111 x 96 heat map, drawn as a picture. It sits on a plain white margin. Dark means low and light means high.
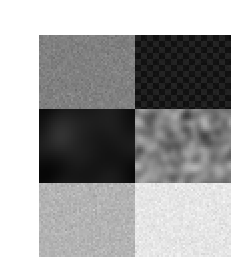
It is made of 3 by 2 panels. Panel 1,1: middling, fine-grained, faint in contrast. Panel 1,2: very low, checkered, faint in contrast. Panel 2,1: very low, smooth, faint in contrast. Panel 2,2: middling, blotchy. Panel 3,1: high, fine-grained, faint in contrast. Panel 3,2: very high, fine-grained, faint in contrast.
